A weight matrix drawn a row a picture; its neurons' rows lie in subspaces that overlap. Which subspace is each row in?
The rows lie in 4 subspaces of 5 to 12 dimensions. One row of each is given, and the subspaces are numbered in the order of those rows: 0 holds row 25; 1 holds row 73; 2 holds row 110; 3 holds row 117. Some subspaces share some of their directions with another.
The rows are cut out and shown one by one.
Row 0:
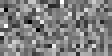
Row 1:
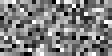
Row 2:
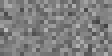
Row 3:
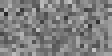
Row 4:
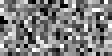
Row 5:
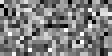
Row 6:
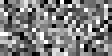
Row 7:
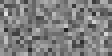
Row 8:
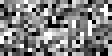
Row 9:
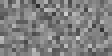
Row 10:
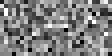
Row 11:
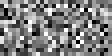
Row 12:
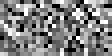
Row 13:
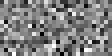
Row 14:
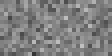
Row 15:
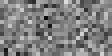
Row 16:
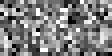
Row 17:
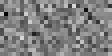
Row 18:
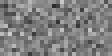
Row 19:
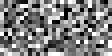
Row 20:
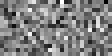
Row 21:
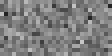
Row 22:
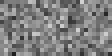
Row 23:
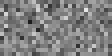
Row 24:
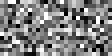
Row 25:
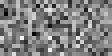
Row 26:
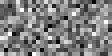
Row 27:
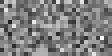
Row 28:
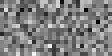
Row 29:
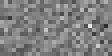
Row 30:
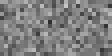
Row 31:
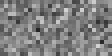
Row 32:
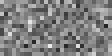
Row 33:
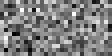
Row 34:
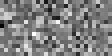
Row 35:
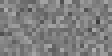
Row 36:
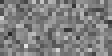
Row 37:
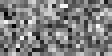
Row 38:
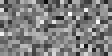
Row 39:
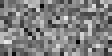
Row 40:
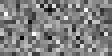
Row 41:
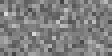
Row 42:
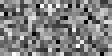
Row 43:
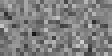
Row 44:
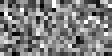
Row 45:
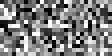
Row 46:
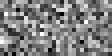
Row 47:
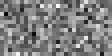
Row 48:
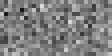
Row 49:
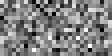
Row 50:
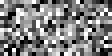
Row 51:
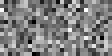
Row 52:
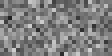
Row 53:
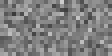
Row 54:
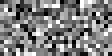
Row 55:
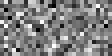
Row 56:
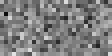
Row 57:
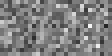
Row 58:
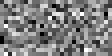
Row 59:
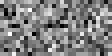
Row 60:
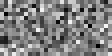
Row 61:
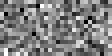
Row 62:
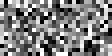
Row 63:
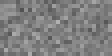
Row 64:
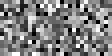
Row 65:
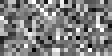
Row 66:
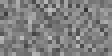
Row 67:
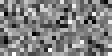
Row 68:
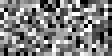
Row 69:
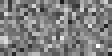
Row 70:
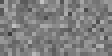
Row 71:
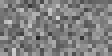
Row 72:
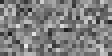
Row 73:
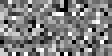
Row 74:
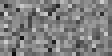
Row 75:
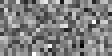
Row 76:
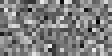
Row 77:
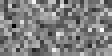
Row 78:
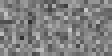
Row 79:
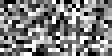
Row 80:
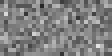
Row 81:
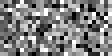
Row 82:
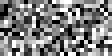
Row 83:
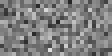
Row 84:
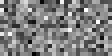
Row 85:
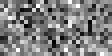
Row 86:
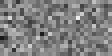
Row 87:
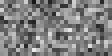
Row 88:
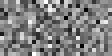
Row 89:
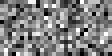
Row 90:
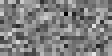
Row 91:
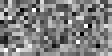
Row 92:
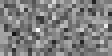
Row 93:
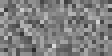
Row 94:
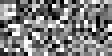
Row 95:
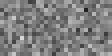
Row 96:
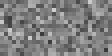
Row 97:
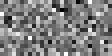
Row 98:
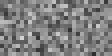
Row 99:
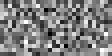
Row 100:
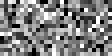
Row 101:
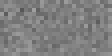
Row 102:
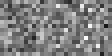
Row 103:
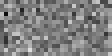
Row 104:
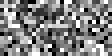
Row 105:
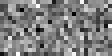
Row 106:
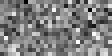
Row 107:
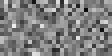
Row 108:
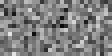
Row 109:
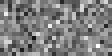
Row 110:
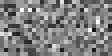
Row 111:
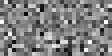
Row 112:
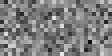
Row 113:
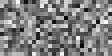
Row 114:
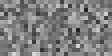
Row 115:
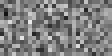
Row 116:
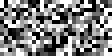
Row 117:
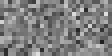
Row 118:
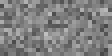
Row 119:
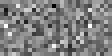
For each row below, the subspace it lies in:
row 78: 0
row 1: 0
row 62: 1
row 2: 2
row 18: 1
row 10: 2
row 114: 3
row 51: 0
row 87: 0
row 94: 2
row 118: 1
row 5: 2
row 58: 1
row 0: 1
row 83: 0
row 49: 0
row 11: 2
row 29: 2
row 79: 0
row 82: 1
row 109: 3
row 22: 3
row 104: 3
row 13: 1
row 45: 2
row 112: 1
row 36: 0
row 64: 3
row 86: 1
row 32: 0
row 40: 3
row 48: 3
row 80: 1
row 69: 3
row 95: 3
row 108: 3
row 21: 1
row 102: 3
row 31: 1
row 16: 3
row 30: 1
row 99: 0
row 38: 2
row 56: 2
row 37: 0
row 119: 1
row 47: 3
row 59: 0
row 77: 0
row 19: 1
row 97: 1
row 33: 2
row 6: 1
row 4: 0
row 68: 3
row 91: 2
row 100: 0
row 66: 0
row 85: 3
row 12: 1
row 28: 3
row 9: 0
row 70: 0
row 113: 1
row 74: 1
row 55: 1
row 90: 0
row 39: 1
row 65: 0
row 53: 1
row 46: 1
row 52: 1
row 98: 0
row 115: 0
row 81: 3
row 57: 3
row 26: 2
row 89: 3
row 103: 2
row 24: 0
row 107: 0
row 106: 1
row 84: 0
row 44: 1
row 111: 1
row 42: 3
